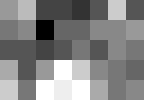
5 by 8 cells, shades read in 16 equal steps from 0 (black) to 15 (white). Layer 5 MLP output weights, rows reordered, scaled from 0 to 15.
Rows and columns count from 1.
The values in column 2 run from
5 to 11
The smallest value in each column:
5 5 0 4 3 5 7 5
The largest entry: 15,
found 3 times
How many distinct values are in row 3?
4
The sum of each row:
53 52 46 72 88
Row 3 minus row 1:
-4 -6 0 1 4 0 -4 2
